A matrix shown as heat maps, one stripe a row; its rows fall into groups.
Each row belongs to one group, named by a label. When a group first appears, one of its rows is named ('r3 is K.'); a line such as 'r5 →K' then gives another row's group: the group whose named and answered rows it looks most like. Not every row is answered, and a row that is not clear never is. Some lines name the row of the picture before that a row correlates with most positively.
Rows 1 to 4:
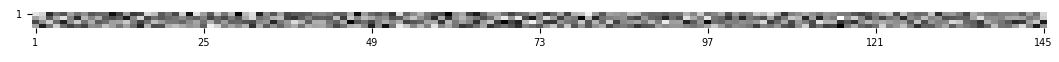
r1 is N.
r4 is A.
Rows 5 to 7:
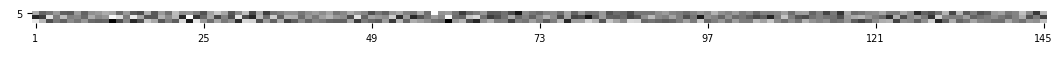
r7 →N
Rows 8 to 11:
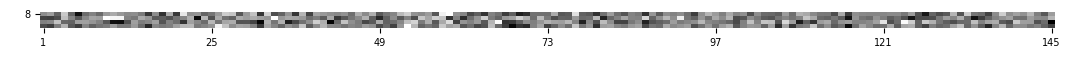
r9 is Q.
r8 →A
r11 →A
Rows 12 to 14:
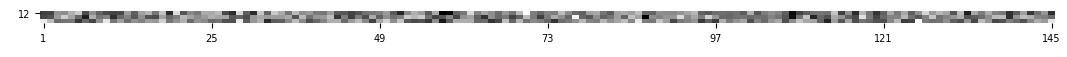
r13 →A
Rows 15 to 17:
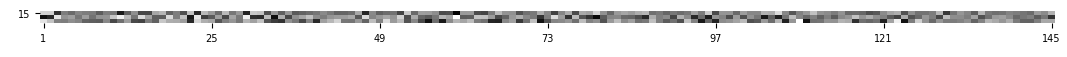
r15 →N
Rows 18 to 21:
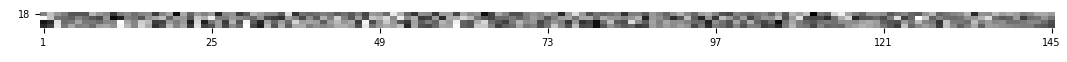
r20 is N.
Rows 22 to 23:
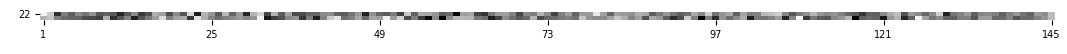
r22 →N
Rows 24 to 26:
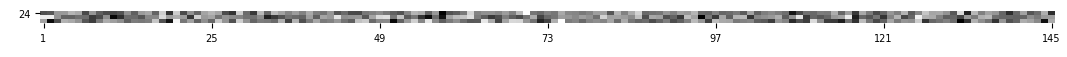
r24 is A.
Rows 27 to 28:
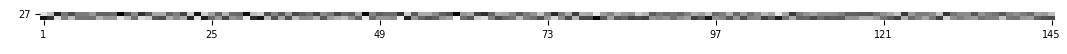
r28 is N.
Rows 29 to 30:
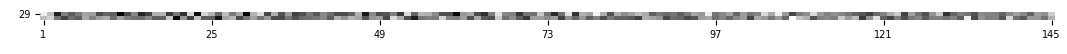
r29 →N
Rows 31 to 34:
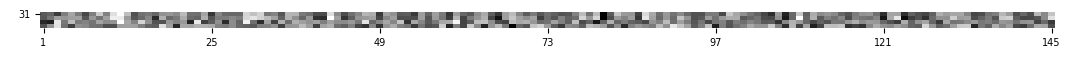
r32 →Q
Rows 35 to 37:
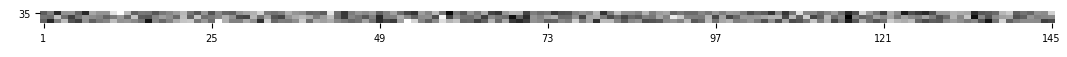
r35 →Q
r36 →A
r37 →A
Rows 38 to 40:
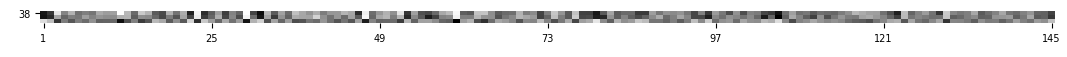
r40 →N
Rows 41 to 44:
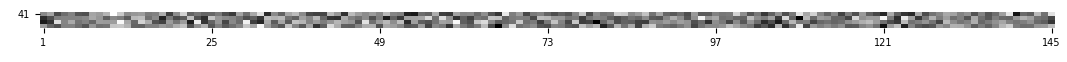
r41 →Q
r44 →Q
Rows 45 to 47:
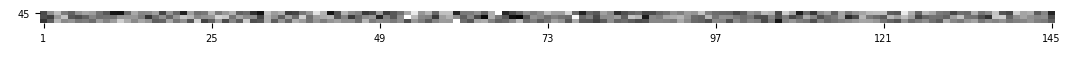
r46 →A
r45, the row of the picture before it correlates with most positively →42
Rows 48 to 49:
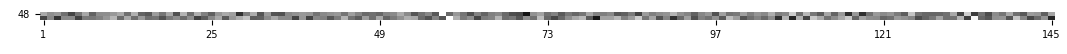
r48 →A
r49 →A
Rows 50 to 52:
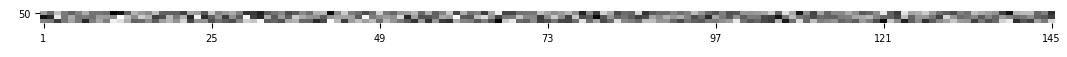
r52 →Q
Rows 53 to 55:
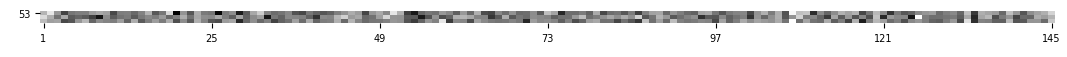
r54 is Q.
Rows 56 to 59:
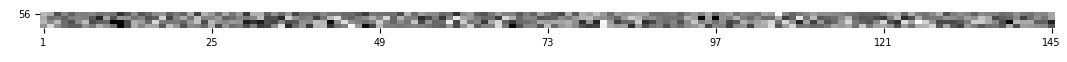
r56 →N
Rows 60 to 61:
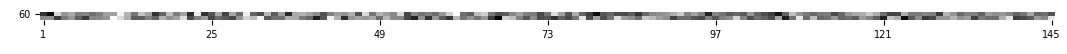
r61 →Q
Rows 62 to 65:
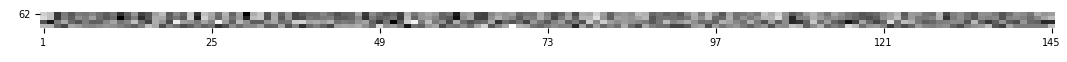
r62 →N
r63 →N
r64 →A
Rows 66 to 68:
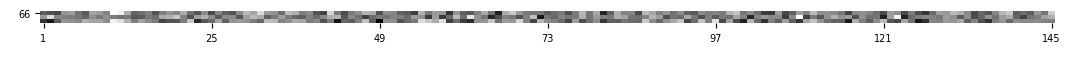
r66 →Q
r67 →Q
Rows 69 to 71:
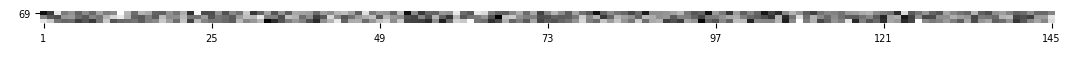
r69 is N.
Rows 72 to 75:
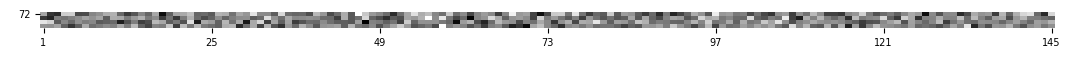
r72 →A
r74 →N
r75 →A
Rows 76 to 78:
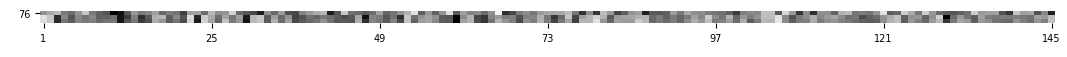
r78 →N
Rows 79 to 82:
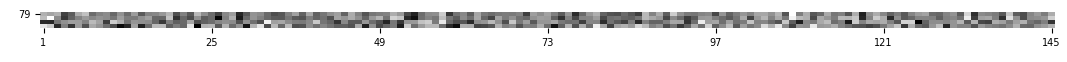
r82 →N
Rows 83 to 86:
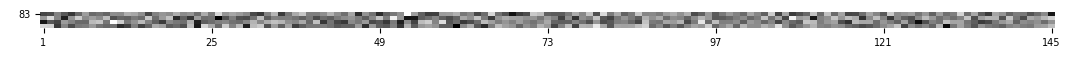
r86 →N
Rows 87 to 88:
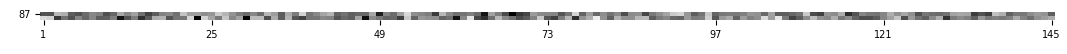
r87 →A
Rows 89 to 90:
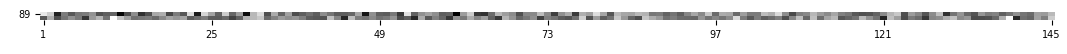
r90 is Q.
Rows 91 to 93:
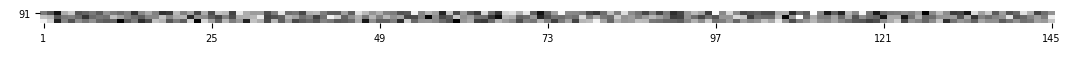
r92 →Q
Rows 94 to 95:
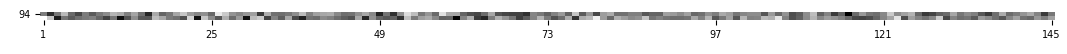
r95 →N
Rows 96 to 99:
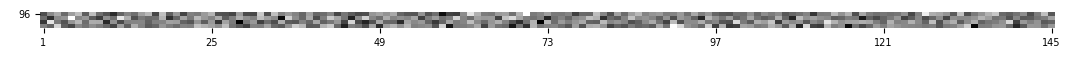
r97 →Q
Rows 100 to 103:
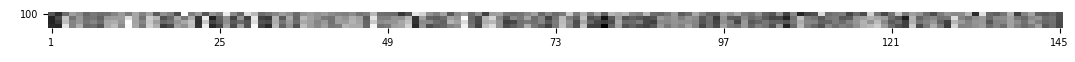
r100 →A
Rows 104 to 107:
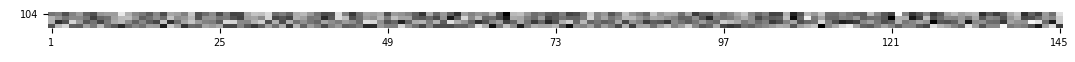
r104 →Q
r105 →Q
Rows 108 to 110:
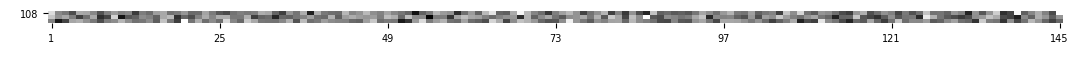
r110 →A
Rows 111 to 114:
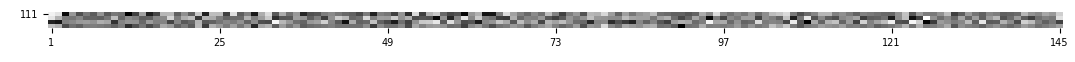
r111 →N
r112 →Q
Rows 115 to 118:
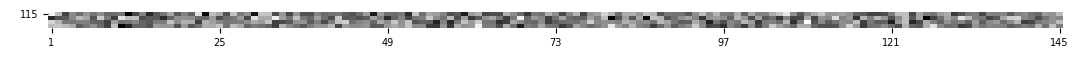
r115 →N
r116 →Q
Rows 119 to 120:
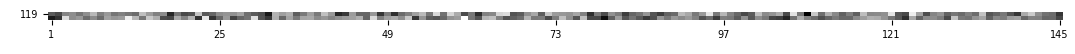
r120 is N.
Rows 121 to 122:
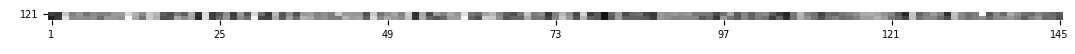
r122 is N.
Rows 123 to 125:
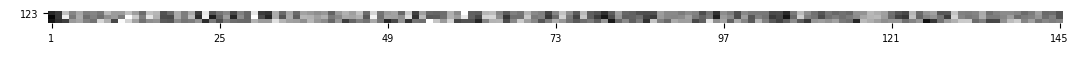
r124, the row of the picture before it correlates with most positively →122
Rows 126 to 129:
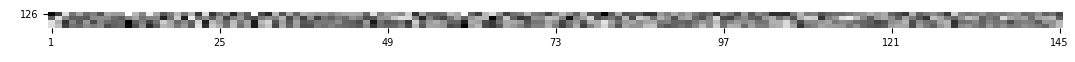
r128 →N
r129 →N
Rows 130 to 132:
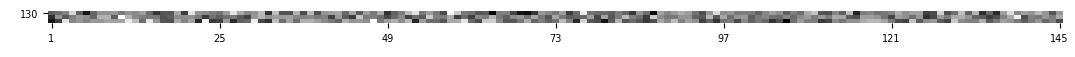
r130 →A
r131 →Q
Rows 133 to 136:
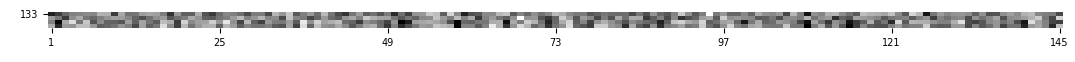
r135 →A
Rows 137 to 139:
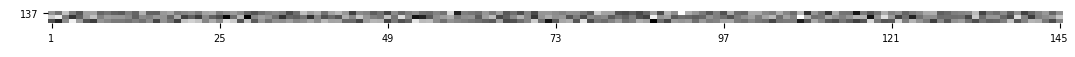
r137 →A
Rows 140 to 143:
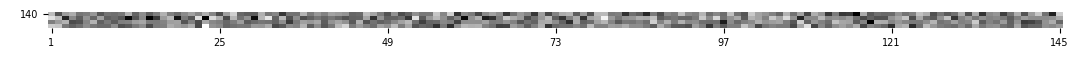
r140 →A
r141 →N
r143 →Q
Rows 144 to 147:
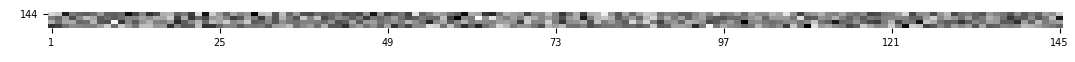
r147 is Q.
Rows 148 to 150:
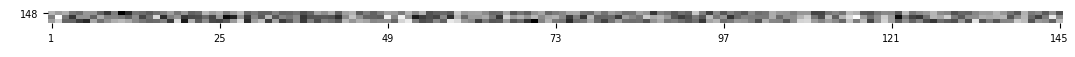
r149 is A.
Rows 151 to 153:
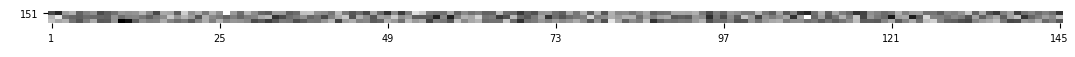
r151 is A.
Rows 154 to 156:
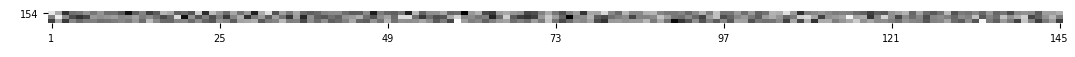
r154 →N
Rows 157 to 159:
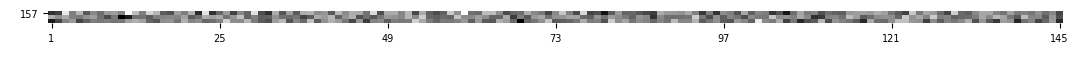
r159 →A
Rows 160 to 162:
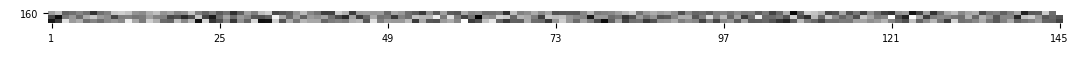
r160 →Q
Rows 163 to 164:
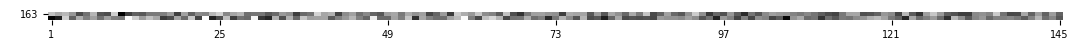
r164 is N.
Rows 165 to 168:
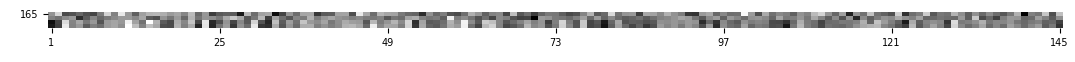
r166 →A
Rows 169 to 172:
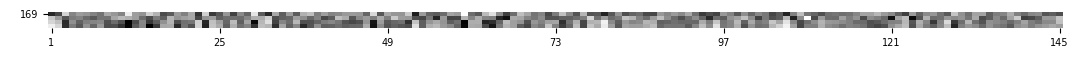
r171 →N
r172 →N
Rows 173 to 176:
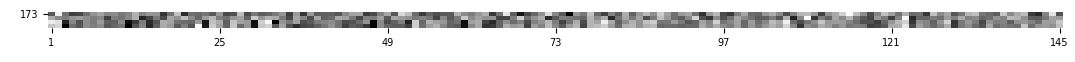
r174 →Q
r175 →N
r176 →N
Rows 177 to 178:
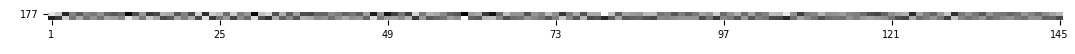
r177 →N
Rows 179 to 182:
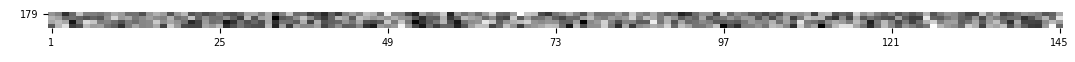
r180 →Q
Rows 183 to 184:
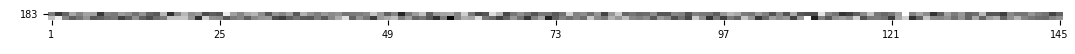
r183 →A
